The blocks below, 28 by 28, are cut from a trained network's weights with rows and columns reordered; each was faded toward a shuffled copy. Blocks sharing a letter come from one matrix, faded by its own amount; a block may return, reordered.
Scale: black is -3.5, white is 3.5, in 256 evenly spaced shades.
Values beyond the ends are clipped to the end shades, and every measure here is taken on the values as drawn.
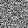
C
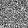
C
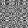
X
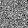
C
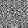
X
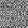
X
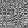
X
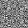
X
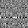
X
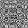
X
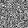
C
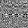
X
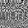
X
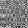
X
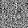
X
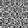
X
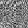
X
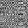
X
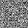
C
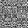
X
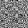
X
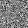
C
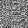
C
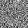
C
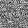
C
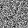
C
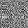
X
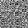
C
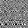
X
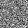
C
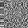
X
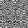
X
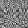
X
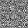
X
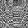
X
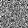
C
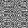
X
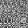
X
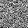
C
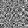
X
